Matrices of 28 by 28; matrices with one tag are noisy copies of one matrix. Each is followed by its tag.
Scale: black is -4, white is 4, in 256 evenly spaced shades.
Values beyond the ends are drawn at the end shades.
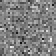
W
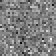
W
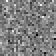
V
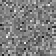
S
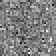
W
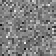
S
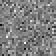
S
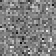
W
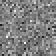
S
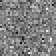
W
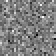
V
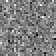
V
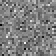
S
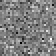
W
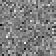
S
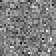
W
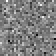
V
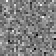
V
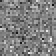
W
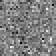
W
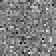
W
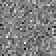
S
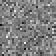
S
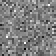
S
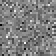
S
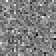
V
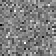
S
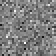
S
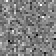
V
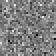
V
